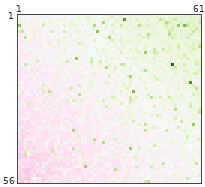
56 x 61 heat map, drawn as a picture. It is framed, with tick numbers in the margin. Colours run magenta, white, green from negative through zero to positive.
Values rise toward the top right. There are no regular stripes. On average the colour sits 50% of the way up the scale. The top right is the ninth with the highest average.
